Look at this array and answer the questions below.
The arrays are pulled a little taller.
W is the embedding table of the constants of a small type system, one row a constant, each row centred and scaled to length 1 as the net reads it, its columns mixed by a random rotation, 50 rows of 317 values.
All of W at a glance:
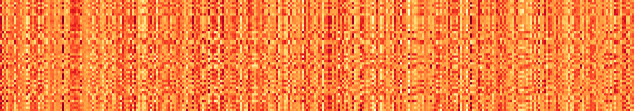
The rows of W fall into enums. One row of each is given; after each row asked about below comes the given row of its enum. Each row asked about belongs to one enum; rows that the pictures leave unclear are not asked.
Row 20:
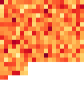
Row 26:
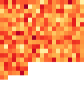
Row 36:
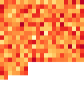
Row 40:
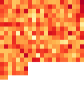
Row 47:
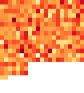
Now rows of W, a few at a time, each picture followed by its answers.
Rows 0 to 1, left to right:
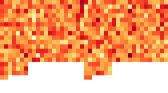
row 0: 40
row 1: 20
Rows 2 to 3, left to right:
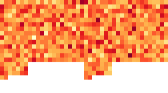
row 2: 36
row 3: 20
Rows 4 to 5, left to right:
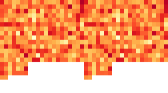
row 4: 40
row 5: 40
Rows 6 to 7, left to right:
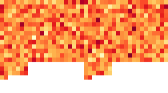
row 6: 36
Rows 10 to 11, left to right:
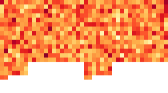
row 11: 40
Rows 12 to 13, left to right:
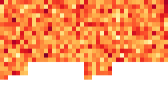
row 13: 40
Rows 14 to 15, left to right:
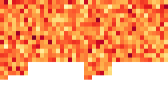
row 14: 26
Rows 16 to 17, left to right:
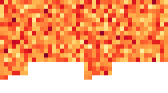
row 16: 20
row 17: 26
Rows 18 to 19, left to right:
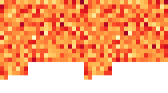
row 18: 36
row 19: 36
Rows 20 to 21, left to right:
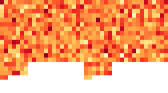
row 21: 47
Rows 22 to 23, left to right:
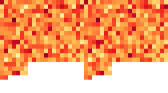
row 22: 20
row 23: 20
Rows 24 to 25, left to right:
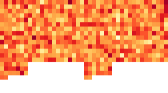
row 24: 26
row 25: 40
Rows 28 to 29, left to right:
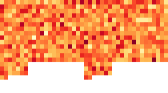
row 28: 36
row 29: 26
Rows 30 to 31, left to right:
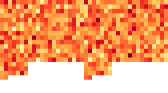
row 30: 26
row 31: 20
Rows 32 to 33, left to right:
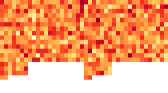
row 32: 40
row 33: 20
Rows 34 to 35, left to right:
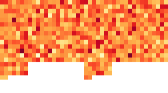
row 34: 47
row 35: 20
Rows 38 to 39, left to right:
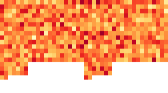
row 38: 36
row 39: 26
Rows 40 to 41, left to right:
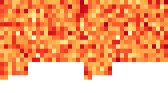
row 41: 36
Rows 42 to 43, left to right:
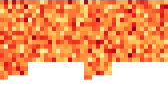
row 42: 26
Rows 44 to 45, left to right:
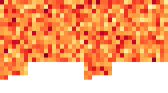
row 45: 26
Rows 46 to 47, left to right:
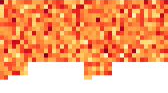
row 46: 20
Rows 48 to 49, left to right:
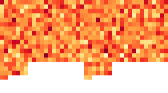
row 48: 20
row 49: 47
